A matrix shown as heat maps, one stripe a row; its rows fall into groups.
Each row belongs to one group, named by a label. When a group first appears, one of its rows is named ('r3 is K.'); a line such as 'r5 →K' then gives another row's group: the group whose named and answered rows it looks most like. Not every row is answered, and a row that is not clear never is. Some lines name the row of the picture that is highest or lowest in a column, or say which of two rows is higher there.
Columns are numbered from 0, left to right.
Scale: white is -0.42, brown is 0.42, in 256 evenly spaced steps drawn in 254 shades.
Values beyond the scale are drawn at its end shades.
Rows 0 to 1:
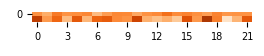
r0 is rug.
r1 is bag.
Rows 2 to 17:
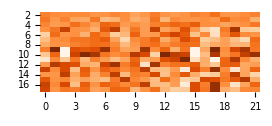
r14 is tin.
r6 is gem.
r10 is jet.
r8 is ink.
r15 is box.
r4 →ink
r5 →tin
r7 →ink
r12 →tin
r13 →bag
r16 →bag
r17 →bag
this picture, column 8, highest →15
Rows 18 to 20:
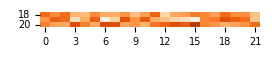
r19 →box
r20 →ink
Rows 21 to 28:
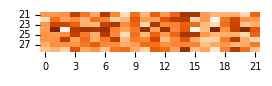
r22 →gem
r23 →tin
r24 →jet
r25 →ink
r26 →tin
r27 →ink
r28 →gem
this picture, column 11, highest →23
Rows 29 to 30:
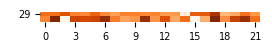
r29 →bag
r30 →jet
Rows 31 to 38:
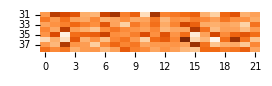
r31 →tin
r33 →ink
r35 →jet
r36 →gem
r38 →box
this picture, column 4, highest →35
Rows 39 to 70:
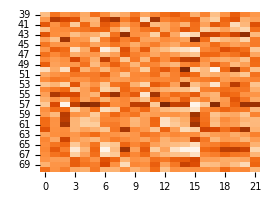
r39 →gem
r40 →tin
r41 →bag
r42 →ink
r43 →box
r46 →box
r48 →ink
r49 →bag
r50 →gem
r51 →ink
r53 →gem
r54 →box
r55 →tin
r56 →gem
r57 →jet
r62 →box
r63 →ink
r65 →box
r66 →box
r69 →ink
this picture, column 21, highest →57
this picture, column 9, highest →57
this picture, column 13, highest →57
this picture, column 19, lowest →41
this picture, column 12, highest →57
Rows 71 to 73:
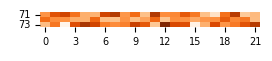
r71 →tin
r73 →jet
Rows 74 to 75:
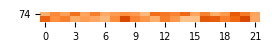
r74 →gem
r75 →box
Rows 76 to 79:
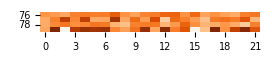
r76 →ink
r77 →tin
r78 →ink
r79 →jet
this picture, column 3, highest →79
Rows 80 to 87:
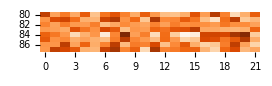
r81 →tin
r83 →ink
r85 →box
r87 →tin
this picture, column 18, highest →84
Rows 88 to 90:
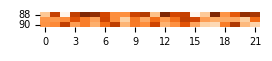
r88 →jet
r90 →tin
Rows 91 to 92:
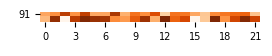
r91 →tin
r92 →jet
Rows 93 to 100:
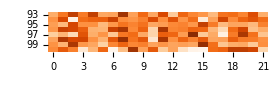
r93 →tin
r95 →rug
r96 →tin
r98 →tin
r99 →rug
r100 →box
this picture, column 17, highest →94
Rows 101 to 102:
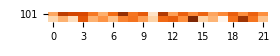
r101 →tin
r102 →gem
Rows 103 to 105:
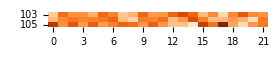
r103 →gem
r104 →ink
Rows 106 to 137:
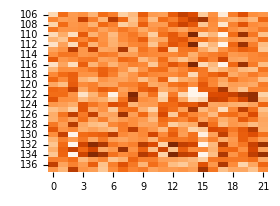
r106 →gem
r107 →ink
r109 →bag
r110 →gem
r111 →rug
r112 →gem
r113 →tin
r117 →ink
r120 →rug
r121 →bag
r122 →box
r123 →box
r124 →ink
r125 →gem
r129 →box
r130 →jet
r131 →gem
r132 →jet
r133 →tin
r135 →box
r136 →bag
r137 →rug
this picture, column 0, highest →136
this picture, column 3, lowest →122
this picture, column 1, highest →130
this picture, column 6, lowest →122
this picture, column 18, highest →122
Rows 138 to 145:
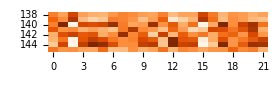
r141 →box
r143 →jet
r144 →jet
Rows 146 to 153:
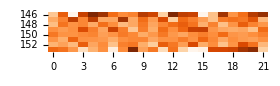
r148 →gem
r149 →ink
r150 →bag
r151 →rug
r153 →box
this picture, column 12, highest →146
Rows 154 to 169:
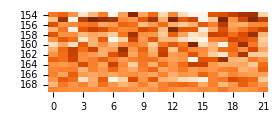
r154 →box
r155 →jet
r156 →bag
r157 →jet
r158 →box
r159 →box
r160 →gem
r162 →tin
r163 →bag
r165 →bag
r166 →rug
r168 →gem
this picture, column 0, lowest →160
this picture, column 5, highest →155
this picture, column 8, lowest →164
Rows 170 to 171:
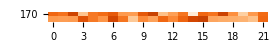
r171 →ink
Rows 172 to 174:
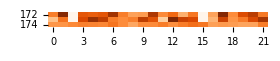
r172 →jet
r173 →jet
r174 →ink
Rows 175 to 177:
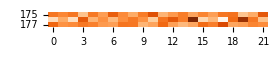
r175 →bag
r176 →gem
